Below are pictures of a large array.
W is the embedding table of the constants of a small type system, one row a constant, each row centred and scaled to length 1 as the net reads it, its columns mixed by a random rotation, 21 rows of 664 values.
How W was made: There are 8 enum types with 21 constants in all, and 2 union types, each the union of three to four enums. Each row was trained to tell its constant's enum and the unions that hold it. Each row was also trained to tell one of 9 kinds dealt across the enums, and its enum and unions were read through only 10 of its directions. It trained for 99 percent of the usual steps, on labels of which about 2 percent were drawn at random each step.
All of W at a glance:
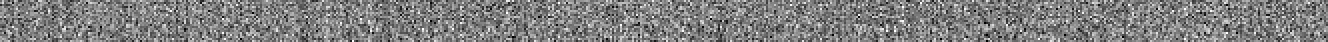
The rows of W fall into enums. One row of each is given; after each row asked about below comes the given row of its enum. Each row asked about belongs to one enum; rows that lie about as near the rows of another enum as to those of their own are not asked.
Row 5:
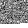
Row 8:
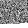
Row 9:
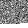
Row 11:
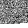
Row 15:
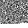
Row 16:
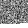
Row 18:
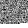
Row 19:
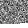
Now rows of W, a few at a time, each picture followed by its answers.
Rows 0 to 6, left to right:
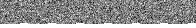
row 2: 5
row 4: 19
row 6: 19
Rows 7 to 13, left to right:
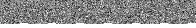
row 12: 5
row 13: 15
